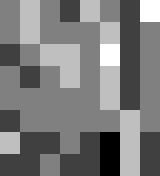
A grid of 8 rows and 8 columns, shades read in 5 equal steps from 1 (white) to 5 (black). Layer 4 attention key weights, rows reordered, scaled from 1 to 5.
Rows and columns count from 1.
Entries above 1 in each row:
7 8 7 8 8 8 8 8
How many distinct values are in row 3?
4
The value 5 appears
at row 7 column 6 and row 8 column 6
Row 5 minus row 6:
-1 0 0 0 0 -1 2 0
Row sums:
22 23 22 24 24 24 28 30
